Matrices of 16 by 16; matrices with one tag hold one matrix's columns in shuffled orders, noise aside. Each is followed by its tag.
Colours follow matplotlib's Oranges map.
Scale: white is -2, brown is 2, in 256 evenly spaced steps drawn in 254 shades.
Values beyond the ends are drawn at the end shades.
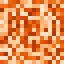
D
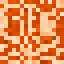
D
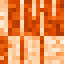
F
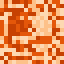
D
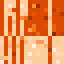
F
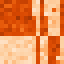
F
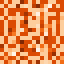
D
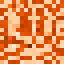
D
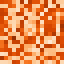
D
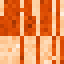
F
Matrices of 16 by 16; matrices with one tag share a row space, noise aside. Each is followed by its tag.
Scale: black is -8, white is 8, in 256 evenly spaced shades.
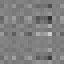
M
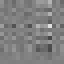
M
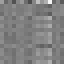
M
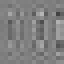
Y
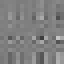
Y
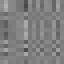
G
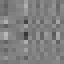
G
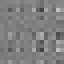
Y
